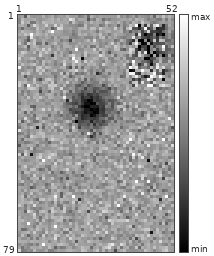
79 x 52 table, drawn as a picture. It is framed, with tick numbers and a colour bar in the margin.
The top right is the roughest part. In the top right lies a patch that is rougher than the rest. No regular stripes run through it. Two dips sink into the field.
